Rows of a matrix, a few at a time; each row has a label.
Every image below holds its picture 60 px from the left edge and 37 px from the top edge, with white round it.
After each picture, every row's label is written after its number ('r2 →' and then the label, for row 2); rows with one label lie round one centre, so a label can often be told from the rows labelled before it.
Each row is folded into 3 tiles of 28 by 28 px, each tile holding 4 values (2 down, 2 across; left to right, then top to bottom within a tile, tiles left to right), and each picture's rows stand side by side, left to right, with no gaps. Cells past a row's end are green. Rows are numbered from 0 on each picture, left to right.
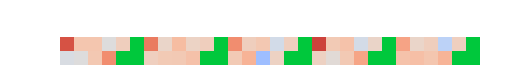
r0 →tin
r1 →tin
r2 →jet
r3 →tin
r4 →tin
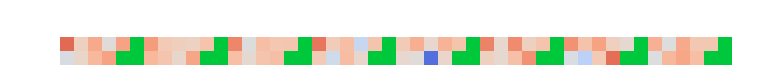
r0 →tin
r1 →tin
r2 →tin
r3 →tin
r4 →jet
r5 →tin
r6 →tin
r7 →tin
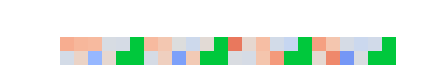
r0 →jet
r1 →jet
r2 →tin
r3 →jet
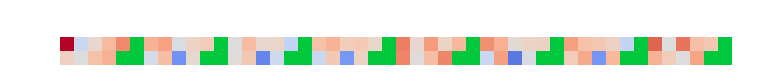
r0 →tin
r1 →jet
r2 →jet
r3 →jet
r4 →tin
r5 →jet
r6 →jet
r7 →tin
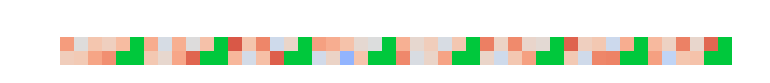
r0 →tin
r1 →tin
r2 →tin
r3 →jet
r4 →tin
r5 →tin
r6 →tin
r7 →tin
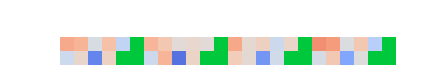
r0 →jet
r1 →jet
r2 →jet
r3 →jet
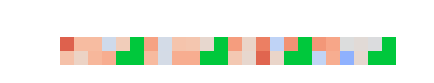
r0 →tin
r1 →tin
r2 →tin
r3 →jet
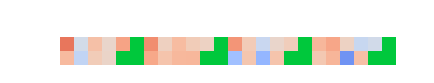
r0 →tin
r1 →tin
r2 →jet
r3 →jet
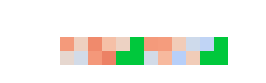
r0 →tin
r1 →jet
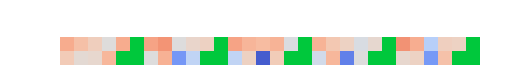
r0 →tin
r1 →jet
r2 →jet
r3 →jet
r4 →jet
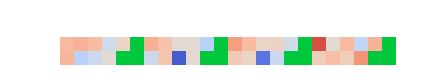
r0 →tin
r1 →jet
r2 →jet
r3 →tin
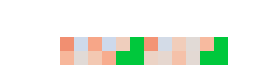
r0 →tin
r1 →tin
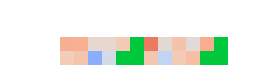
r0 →jet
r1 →tin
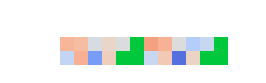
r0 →jet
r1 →jet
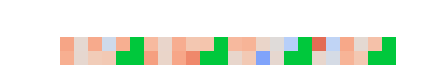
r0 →tin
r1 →tin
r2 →jet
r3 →tin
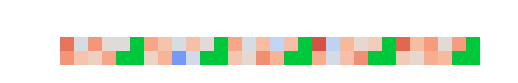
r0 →tin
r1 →jet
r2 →tin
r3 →tin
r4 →tin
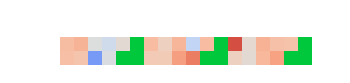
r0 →jet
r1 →tin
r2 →tin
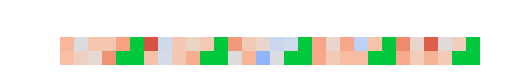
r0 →tin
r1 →tin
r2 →jet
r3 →tin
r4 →tin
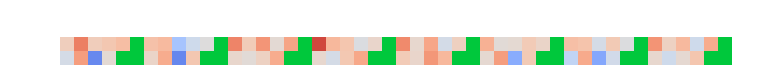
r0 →jet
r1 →jet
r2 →tin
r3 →tin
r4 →tin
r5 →jet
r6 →jet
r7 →tin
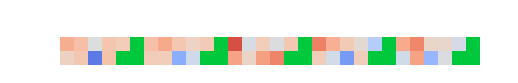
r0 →jet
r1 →jet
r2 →tin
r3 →jet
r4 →jet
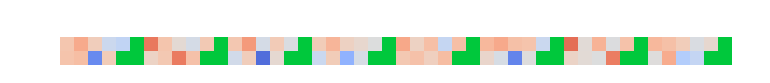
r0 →jet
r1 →tin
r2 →jet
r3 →jet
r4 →tin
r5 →jet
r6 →tin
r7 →jet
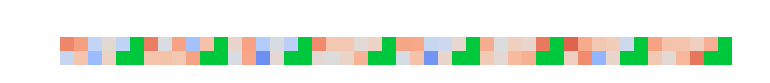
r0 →jet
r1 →tin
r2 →jet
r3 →tin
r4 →jet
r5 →tin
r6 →jet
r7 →tin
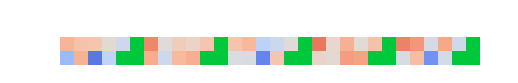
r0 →jet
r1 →tin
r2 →jet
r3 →tin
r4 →jet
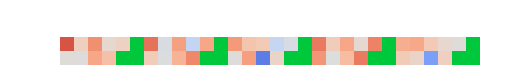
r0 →tin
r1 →tin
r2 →jet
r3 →tin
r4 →jet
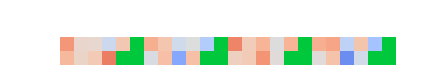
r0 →tin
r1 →jet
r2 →tin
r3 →jet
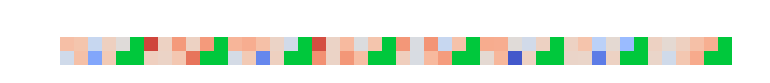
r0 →jet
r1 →tin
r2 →jet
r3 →tin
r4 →tin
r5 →jet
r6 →jet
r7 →tin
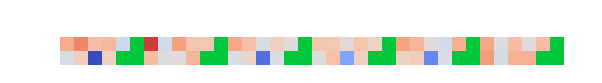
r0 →jet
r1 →tin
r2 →jet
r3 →jet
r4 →jet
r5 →tin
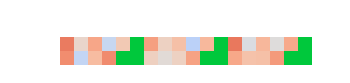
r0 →tin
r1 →tin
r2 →tin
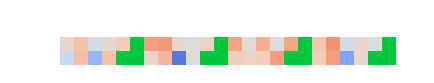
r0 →jet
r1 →jet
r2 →tin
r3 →jet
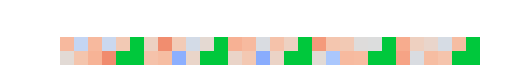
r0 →tin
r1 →jet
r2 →jet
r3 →tin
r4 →tin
